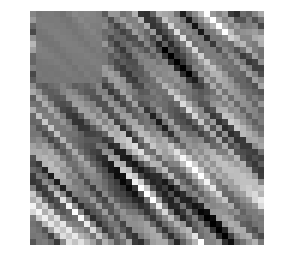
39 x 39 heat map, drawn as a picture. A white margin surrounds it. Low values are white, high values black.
Grain: diagonal, down to the right. Odd patch: calmer, in the top left. Calmest part: top left. Slope: none. Mirror symmetry: none. Odd rows or columns: none.
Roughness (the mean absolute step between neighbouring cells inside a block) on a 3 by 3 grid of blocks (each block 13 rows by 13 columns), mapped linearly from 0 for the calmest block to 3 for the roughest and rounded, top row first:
0 2 2 | 2 3 2 | 3 3 2
